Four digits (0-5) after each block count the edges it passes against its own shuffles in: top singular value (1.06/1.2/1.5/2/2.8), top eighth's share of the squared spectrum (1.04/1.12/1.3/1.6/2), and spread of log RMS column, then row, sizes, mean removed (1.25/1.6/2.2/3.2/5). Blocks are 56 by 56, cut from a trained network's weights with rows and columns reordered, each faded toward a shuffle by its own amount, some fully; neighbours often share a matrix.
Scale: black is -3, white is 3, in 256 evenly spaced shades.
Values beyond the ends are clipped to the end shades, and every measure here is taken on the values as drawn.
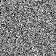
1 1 0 0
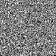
2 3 1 1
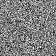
0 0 0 0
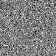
1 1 0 1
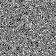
0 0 0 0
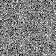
1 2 0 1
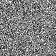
1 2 0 0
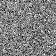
0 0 0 0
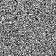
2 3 0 1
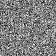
0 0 0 0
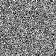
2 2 0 0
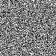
0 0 0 0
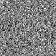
3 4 1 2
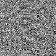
3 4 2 2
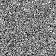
0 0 0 0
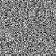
3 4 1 2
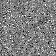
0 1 0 0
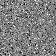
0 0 0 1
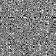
3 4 2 2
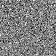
1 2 0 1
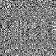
3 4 2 3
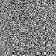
3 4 2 2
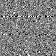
3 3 0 2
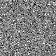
1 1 0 1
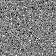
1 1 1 0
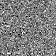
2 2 0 1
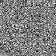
3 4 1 2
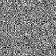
3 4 1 2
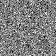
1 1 0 0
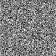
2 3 0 1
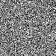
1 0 0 0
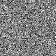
2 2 1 0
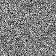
1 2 0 0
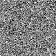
1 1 0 0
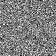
0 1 0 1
